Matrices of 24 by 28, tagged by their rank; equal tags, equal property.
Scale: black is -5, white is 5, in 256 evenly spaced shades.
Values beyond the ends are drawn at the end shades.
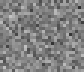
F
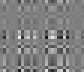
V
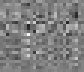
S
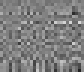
S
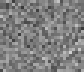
F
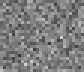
F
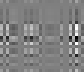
V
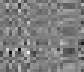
S
